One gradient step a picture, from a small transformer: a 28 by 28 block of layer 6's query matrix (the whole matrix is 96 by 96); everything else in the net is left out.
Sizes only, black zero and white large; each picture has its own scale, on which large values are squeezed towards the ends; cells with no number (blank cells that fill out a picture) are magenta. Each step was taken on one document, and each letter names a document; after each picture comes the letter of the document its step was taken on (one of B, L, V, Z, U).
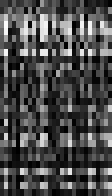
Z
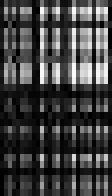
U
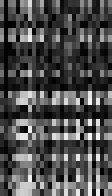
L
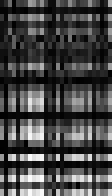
L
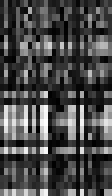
Z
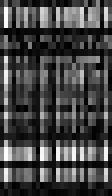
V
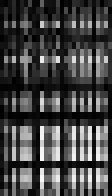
U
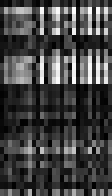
U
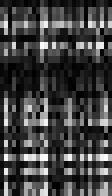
Z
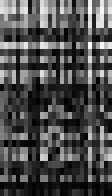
Z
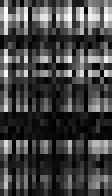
V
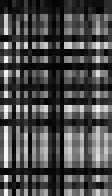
V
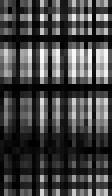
U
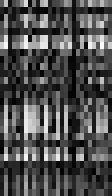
Z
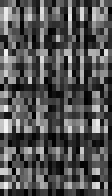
V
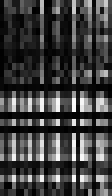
U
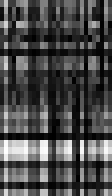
V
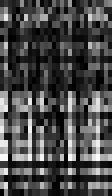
Z
